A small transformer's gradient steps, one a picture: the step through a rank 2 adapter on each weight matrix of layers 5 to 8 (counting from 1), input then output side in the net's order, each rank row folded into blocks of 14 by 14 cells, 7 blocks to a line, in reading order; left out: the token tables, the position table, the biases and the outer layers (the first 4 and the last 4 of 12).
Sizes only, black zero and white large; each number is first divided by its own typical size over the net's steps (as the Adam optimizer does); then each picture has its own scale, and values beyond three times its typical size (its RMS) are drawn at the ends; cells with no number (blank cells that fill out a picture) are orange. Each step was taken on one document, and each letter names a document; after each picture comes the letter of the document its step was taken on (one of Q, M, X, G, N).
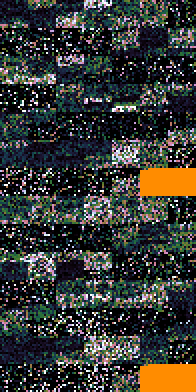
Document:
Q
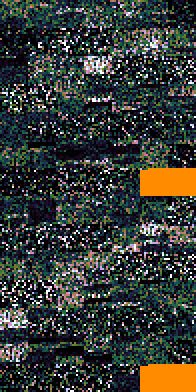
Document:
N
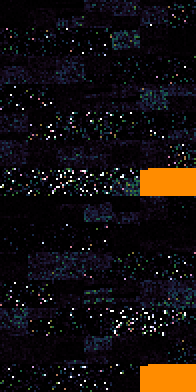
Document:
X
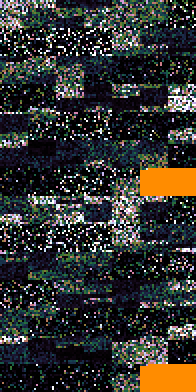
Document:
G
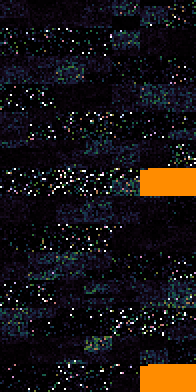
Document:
X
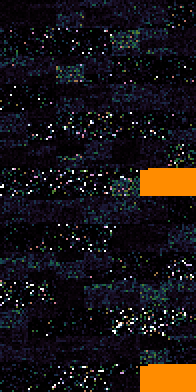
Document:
X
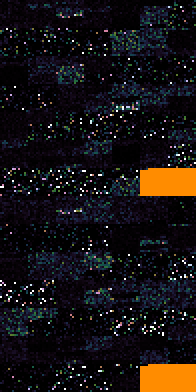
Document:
X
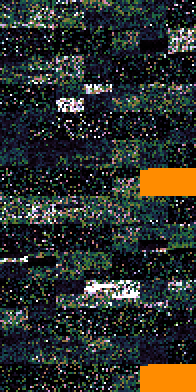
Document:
Q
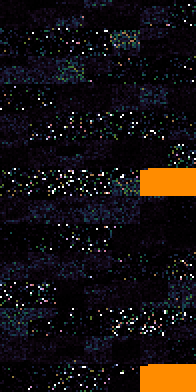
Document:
X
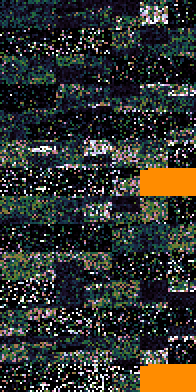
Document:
Q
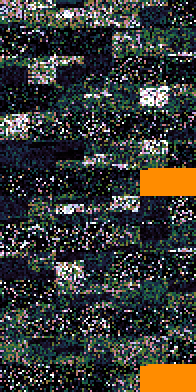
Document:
N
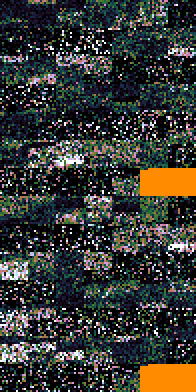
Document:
Q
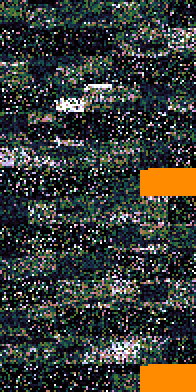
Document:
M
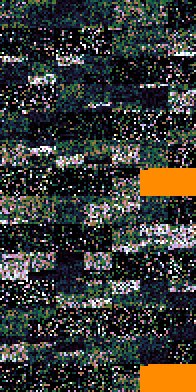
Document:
Q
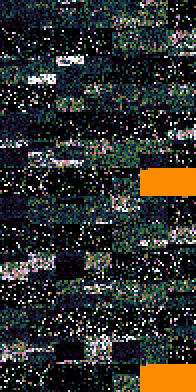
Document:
Q
